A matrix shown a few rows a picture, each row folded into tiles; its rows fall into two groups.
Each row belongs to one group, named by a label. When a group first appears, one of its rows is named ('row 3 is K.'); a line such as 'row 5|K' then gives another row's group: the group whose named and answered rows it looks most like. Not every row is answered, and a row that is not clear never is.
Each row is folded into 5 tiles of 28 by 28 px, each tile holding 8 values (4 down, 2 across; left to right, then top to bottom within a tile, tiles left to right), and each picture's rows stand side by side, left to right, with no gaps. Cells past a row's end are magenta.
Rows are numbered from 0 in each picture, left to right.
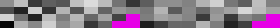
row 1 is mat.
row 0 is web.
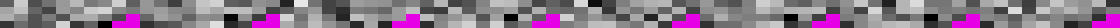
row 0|mat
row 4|web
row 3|web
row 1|mat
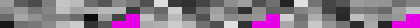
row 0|mat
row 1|web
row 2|web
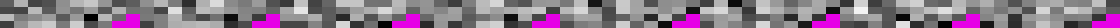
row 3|mat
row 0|web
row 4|mat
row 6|mat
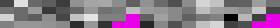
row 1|mat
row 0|web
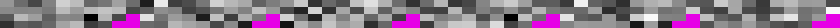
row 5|web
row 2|web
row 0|mat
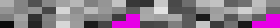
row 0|mat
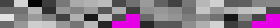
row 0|web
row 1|mat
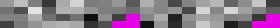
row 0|mat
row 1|mat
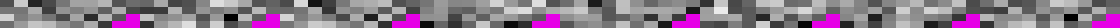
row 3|mat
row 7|web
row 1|web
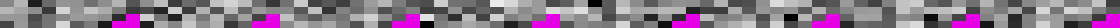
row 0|mat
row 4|mat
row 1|web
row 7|mat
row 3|web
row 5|web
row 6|mat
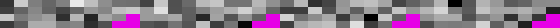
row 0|web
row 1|mat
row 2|web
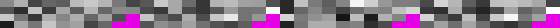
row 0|web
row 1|web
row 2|web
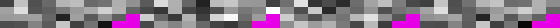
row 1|web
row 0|mat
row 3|mat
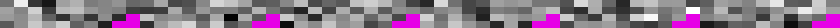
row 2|web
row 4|web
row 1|web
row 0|mat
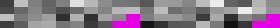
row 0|web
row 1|mat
